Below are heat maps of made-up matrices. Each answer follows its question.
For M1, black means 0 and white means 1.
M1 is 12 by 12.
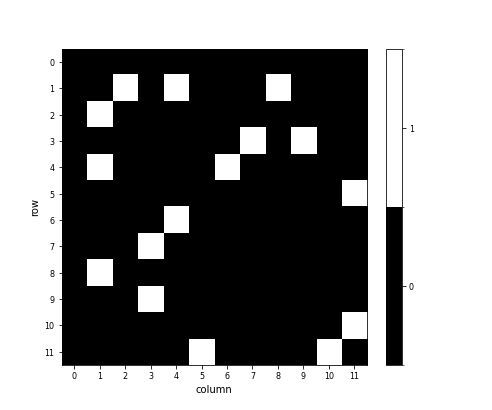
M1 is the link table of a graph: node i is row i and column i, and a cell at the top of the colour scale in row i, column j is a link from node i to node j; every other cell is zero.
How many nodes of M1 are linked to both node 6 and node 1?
1
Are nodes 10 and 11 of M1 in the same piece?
yes
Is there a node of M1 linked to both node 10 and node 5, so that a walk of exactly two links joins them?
yes
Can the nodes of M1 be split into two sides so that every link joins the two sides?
yes
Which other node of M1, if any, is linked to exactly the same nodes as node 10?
node 5
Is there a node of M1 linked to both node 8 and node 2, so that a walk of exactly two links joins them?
yes
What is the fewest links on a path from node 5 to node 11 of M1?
1
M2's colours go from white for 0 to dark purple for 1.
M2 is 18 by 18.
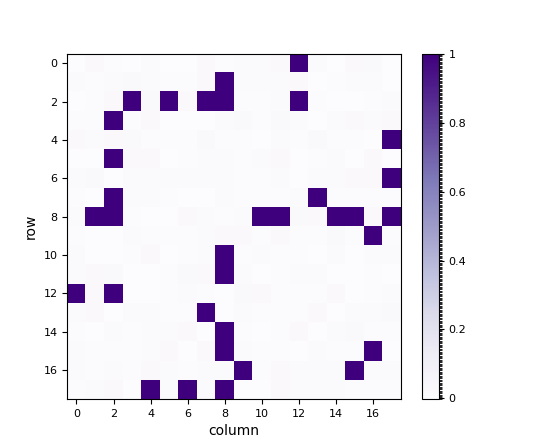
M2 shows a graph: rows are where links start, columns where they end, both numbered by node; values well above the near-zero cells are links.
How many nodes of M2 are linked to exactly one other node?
11
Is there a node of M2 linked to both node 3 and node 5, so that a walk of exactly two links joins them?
yes
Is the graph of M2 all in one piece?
yes
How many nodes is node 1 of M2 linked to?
1
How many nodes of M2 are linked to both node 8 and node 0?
0
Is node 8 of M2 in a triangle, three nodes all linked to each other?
no
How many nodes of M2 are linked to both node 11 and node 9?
0
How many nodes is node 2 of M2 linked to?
5
